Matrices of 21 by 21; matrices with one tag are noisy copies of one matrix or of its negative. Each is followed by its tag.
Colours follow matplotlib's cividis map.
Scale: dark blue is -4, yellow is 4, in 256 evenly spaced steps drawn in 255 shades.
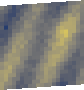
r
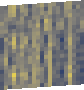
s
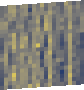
s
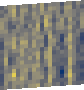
s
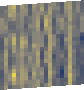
s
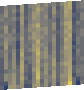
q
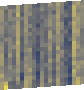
q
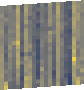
q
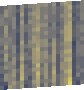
q
